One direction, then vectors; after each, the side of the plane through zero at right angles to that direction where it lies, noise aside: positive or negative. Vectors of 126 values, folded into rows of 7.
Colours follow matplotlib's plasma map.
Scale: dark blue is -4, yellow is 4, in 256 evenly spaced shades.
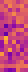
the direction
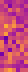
negative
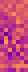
positive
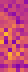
negative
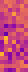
positive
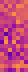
positive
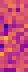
positive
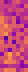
negative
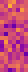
positive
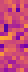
positive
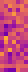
positive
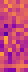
positive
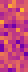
positive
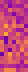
negative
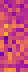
negative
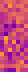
positive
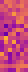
positive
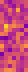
negative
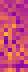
negative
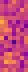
negative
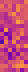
positive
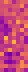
positive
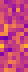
negative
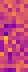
positive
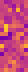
negative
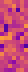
positive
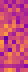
negative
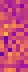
negative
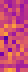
negative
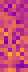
negative
